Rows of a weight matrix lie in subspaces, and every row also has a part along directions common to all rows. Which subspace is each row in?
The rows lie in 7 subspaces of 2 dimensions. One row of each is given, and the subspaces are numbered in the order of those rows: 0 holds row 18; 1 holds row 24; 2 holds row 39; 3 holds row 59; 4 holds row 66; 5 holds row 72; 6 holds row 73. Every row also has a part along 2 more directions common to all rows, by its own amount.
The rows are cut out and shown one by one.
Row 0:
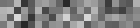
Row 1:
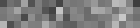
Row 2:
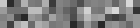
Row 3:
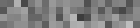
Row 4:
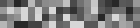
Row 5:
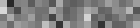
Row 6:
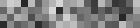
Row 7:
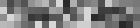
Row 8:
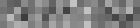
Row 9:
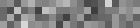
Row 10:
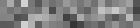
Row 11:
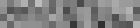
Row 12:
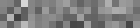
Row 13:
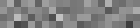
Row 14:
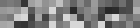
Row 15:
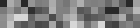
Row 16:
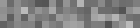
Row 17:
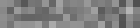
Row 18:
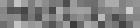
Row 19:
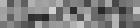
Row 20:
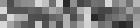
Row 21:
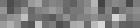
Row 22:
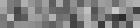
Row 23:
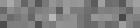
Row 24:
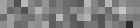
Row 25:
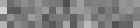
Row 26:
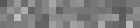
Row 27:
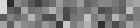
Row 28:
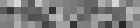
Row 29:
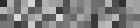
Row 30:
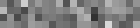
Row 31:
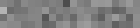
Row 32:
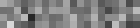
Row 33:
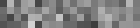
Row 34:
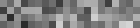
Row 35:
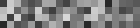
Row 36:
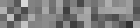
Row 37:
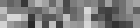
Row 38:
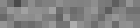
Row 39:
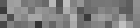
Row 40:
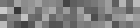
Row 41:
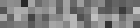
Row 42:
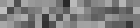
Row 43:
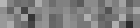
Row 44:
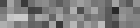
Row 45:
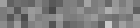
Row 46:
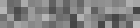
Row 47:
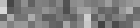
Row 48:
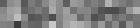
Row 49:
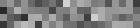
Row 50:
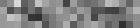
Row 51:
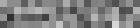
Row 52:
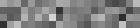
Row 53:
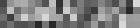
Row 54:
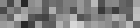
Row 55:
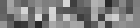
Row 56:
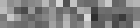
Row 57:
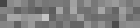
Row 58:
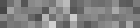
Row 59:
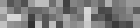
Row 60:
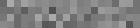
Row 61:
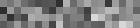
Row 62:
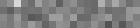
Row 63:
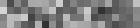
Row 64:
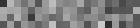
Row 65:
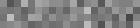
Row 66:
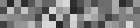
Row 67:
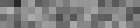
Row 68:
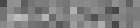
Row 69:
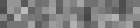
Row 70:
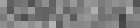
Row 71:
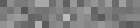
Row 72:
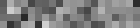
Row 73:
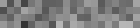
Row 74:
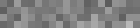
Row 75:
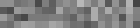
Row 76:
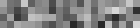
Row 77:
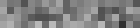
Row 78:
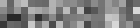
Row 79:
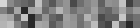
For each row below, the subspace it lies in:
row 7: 2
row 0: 6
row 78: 3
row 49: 2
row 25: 4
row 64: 6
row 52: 5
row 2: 3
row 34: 6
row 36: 6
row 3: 1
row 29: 1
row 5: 4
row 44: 3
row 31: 4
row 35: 6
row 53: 2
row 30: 3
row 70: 2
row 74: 1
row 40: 2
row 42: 4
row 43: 1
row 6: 5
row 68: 3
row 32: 1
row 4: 0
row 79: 1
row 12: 6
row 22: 5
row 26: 1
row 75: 2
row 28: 0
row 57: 3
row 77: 2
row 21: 5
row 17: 2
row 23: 5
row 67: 0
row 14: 0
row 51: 3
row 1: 5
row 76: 5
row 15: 3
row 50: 0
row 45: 6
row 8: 2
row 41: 3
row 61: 6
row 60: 4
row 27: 4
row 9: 6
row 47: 4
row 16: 4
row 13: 1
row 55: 0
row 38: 0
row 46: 5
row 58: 4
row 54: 6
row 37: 3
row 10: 6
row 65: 2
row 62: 0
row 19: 3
